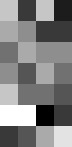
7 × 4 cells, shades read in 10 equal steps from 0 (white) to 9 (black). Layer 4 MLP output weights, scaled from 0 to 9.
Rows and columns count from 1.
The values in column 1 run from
0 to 7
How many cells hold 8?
1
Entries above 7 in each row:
1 0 0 0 0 1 0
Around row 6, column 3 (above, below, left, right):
5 3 0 7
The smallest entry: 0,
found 2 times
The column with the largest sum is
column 4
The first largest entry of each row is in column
4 3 1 2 4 3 1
